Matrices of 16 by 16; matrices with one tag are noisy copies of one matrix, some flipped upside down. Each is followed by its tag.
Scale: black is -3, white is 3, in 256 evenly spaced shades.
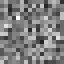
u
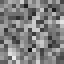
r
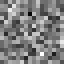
r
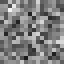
r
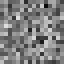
u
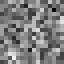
r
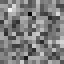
r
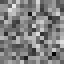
r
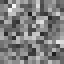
r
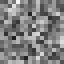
r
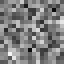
r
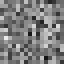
u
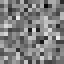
u
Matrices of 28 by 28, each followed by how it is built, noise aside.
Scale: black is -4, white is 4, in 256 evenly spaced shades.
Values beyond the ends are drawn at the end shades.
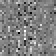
uneven columns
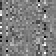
uneven columns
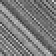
Toeplitz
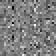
uneven columns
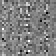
uneven columns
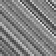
Toeplitz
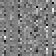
uneven columns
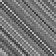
Toeplitz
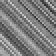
Toeplitz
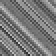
Toeplitz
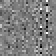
uneven columns
